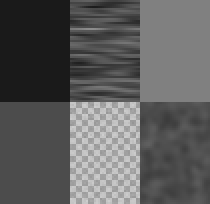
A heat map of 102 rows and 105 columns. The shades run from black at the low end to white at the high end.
The table splits into 2 rows of 3 panels. Panel 1,1: very low, flat. Panel 1,2: low, streaked across. Panel 1,3: middling, flat. Panel 2,1: low, flat. Panel 2,2: high, checkered. Panel 2,3: low, blotchy, faint in contrast.
